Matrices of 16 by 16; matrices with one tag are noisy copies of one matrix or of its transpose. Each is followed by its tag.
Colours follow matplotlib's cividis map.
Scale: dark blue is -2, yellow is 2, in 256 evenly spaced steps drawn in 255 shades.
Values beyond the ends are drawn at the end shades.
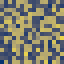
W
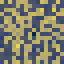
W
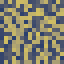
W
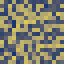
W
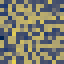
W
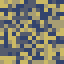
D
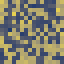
D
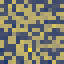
W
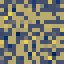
W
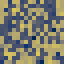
D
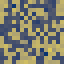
D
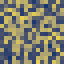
W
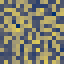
W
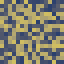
W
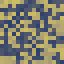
D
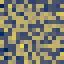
W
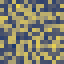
W
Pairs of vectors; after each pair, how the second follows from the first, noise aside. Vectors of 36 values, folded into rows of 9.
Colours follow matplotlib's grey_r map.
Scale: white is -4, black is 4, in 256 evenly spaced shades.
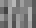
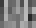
reversed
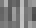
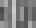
reversed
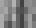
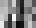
scaled up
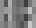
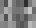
copied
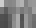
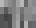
copied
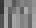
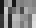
scaled up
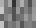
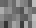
reversed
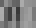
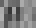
copied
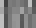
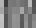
copied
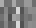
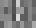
reversed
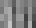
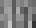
copied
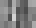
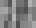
copied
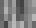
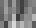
copied
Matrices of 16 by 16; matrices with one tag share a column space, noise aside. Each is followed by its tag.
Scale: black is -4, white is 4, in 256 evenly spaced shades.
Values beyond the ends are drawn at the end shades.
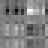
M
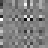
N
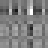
M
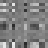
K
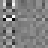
N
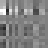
M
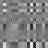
K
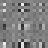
K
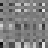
K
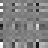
K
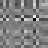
N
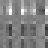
M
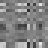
K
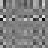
N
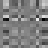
N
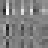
M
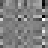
N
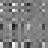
K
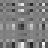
K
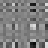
K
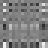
K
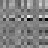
N
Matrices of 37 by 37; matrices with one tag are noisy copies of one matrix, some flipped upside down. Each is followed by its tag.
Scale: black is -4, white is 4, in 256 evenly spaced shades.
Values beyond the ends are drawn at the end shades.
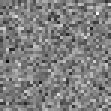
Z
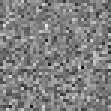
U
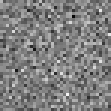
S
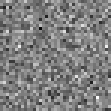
Z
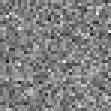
Z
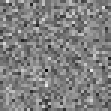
U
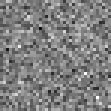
Z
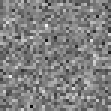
U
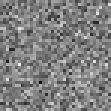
Z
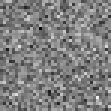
Z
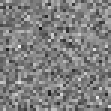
Z
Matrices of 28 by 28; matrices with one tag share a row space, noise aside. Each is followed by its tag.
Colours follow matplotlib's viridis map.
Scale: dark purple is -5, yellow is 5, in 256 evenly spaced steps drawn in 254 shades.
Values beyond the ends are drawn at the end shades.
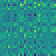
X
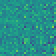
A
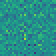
X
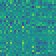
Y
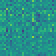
Y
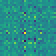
X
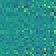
A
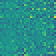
A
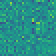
Y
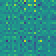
X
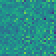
A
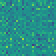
Y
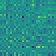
Y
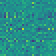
Y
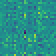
X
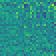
A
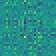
X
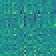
X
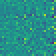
A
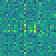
X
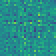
X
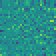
A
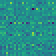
Y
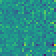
A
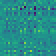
X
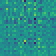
X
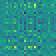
X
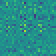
X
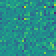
A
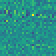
Y
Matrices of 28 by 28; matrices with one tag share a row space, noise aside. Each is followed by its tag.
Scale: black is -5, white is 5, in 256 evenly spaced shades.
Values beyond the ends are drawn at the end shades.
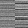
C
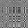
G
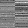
C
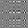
G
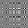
G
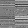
C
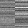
C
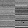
C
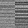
C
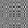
G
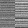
C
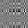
G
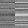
C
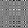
G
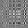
G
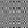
G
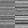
C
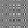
G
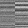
C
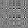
G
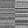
C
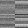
C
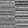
C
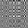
G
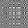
G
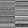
C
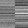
C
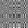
G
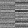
C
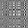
G
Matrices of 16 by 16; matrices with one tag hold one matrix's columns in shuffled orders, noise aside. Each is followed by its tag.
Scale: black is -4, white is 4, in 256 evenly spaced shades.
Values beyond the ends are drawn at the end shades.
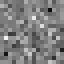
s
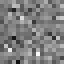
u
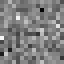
s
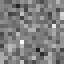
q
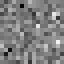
q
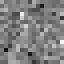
q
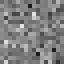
q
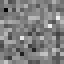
s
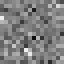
u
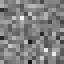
u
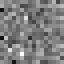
u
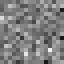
u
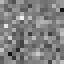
s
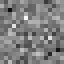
s
